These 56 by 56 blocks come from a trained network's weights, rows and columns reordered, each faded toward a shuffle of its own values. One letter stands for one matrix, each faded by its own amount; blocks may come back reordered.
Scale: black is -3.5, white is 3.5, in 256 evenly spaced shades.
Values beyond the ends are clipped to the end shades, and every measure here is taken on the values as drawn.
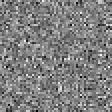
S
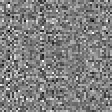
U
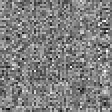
U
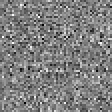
S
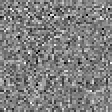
S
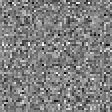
S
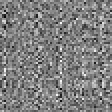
U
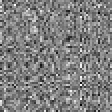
U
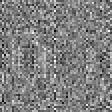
U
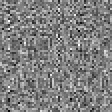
U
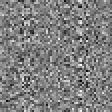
U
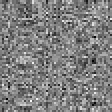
U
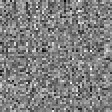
U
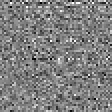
S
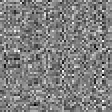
U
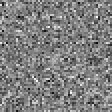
S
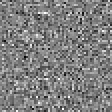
S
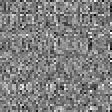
U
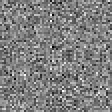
U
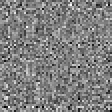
S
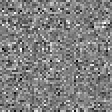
S
